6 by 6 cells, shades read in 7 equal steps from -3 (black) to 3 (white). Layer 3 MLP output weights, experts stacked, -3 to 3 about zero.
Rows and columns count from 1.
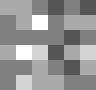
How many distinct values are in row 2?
3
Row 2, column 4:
0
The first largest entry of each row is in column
1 3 1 2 3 2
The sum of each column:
2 7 7 -1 0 3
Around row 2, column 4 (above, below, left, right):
-1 0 3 1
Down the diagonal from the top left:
1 1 0 -1 -1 0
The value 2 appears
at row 4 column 3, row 4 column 6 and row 6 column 2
